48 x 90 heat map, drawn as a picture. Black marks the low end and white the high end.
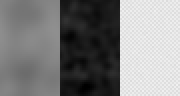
The table splits into one row of 3 panels. Panel 1,1: middling, smooth, faint in contrast. Panel 1,2: very low, blotchy, faint in contrast. Panel 1,3: very high, checkered, faint in contrast.
